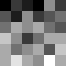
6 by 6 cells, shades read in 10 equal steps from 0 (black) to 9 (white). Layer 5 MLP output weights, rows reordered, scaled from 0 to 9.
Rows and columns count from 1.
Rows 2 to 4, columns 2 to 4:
1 5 2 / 6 5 6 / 5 2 4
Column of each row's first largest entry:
5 3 2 1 6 5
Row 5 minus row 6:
0 -4 -1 1 -6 1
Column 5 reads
5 3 4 6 3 9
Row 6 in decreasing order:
9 8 6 6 6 5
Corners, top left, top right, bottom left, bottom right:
0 2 6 6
